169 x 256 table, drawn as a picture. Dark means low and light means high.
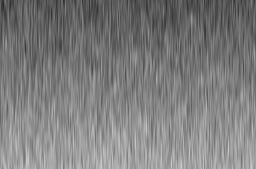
Values rise toward the bottom. On average the colour sits 50% of the way up the scale. Streaks run downward.
